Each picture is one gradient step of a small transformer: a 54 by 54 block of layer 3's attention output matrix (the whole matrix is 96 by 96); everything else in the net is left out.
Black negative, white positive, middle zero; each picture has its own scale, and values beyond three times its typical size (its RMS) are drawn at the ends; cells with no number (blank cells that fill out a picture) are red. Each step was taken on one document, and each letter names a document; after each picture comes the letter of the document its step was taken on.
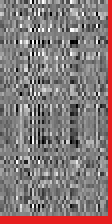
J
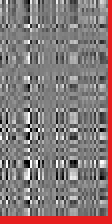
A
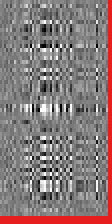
J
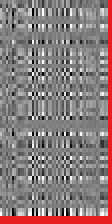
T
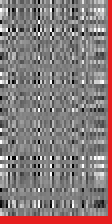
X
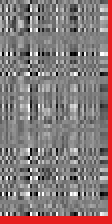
A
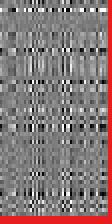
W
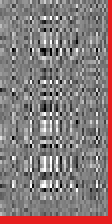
J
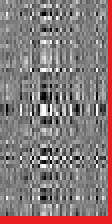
J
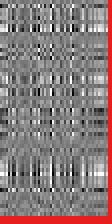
X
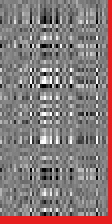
J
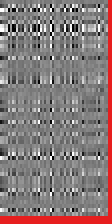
X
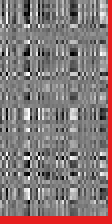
A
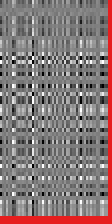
T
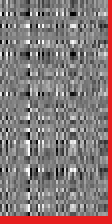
A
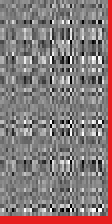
W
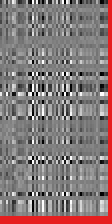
T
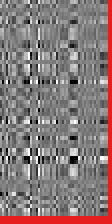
A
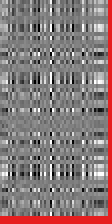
X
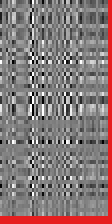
T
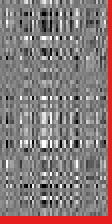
J
